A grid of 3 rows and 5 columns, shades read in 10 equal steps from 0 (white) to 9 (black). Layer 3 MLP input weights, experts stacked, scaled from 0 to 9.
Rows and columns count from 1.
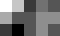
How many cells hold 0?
1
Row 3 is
7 9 6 4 6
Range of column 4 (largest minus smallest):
1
